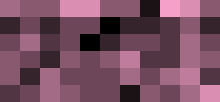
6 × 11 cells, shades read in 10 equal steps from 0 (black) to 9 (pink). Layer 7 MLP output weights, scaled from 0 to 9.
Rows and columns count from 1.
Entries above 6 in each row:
4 0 0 1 1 1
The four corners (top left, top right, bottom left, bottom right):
6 5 3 8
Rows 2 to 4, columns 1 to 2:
2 4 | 4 6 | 5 4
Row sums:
65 30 40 49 51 50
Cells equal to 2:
8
